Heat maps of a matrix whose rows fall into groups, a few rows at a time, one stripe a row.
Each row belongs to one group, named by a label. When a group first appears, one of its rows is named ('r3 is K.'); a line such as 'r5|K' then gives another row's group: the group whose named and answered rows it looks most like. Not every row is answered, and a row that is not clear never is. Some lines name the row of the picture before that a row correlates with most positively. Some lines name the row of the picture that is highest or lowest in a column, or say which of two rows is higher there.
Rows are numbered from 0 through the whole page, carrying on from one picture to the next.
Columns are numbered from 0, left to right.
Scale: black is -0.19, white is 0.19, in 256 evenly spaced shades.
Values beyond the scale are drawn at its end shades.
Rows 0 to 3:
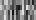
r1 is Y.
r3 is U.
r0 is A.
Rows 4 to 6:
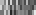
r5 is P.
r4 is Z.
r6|P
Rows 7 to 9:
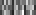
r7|Y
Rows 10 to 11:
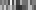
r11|Y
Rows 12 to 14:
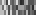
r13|A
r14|Z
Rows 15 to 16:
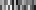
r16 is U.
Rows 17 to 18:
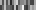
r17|P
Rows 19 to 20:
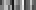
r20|A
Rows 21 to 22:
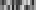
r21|Y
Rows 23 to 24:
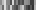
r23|P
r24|A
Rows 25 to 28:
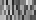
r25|Y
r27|Z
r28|P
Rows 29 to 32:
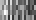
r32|Z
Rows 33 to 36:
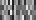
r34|Y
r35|U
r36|A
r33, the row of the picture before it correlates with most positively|32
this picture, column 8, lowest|35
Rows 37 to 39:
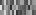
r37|U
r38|P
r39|Y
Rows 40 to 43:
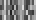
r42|P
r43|U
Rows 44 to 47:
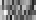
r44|Y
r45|P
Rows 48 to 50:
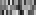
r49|Y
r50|P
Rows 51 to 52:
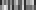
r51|Z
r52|Z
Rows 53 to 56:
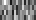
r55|Y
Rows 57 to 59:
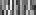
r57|U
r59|Y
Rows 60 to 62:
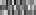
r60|P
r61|U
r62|Z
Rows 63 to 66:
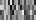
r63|Z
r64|P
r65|A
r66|A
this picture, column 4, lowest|63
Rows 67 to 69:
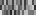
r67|Y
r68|Z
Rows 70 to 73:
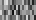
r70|A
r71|P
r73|Z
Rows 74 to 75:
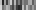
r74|Y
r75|Y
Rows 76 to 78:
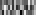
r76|U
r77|U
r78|P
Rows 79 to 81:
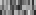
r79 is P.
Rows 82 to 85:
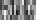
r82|A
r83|U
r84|U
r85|A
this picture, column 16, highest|83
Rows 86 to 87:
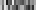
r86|P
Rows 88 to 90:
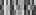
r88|A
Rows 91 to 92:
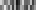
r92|U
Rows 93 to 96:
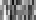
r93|Y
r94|P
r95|P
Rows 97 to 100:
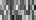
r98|Z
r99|A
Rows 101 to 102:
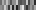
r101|Z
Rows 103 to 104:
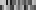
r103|P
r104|U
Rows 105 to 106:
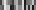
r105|Z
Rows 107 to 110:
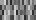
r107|P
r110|U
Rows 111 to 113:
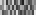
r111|P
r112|U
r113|P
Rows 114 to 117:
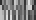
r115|Y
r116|Z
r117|Z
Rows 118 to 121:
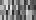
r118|U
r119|Z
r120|Y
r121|Y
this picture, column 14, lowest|119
